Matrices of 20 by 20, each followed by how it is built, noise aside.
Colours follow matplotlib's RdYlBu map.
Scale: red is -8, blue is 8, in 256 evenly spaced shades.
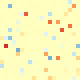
sparse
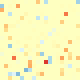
sparse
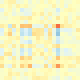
low rank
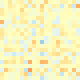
low rank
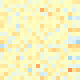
low rank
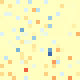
sparse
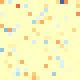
sparse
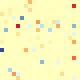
sparse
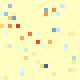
sparse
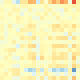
low rank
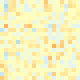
low rank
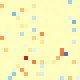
sparse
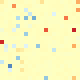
sparse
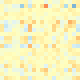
low rank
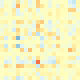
low rank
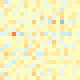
low rank
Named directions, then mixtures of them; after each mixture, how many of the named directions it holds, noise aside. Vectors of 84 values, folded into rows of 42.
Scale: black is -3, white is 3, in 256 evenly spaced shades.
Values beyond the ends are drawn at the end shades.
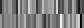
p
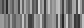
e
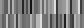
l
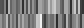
three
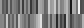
two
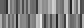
three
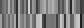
two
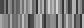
two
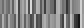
three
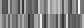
two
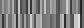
three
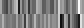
two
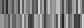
one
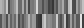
three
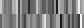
one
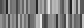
three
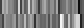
two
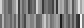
one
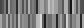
three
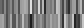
two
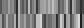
two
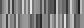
one
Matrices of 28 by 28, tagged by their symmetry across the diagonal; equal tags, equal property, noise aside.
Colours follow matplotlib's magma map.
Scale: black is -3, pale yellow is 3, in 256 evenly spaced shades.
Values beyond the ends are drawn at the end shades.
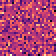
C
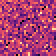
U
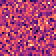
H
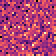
U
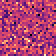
H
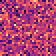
H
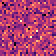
U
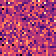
C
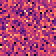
H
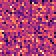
C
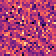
C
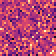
U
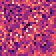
U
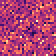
U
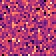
H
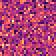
C
